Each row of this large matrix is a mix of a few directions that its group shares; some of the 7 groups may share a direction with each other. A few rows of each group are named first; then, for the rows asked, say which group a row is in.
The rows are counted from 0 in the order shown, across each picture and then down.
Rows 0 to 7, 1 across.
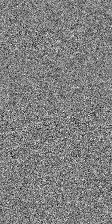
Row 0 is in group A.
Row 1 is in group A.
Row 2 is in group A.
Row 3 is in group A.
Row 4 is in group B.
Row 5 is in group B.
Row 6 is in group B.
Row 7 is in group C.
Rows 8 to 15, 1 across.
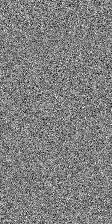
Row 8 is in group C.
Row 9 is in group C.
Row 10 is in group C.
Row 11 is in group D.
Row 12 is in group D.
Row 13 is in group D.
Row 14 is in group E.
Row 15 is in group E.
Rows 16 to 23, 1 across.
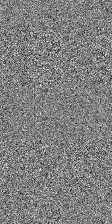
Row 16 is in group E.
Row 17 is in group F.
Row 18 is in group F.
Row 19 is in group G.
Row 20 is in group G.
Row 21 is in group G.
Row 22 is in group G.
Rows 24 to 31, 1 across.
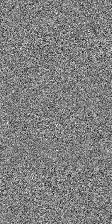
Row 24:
D
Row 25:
B
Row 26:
G
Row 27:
D
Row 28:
A
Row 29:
E
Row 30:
E
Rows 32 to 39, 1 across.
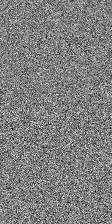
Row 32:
A
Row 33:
G
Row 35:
E
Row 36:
B
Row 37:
D
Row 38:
D
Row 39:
C
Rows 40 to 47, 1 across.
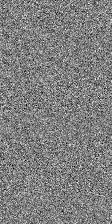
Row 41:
D
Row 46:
E
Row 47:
A
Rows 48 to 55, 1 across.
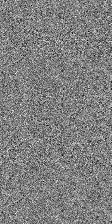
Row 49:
D
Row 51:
B
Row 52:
F
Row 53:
A
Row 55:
A
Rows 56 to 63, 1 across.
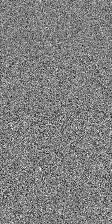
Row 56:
G
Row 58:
D
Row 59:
E
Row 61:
F
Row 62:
G
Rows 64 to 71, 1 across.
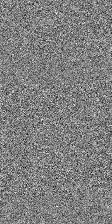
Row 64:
D
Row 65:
B
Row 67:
D
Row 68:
G
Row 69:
F
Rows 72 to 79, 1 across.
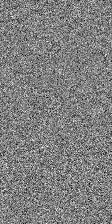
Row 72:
B
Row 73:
F
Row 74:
B
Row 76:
A
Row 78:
E
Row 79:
G
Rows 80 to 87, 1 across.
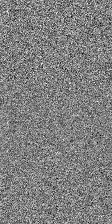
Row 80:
A
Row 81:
C
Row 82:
G
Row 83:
C
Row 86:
C
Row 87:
C
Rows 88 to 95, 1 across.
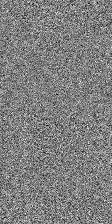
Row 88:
A
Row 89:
F
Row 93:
B
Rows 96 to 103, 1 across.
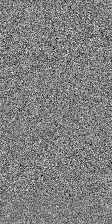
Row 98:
B
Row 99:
C
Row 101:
G
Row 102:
G
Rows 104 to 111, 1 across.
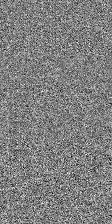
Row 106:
A
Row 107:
G
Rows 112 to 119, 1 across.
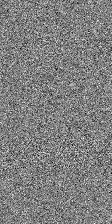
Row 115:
A
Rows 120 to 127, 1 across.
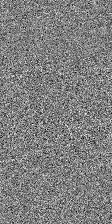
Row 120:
B
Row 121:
G
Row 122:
B
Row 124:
G
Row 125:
B
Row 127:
B
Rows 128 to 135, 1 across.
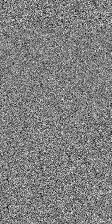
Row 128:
B
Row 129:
D
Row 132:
B
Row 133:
G
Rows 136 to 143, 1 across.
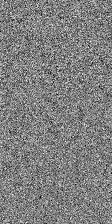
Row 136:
B
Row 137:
E
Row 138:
E
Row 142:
B
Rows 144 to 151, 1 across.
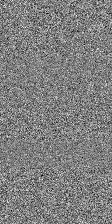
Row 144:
F
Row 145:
A
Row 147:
C
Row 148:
E
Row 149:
E
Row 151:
C
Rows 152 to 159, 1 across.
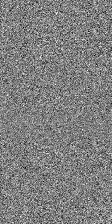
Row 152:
D
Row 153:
B
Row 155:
F
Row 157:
F
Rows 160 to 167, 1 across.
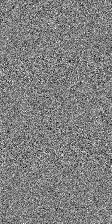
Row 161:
F
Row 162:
C
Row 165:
A
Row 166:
D
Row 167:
D
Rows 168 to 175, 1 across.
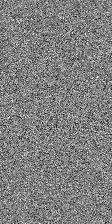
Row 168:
B
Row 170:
A
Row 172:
C
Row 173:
G
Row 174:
E
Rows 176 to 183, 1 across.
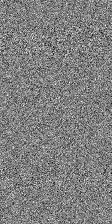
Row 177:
E
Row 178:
D
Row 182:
B
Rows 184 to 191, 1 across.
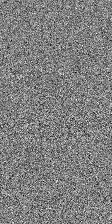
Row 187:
B
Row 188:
G
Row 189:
E
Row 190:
D
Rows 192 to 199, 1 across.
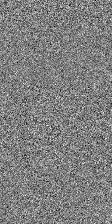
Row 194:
A
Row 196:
F
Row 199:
F
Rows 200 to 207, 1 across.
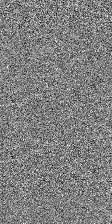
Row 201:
D
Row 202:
A
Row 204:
A
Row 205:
B
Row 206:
A
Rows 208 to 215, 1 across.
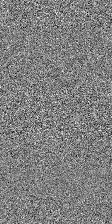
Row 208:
A
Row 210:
A
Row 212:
B
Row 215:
F
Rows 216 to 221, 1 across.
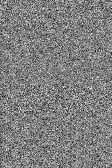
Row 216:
C
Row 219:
G
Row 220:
D
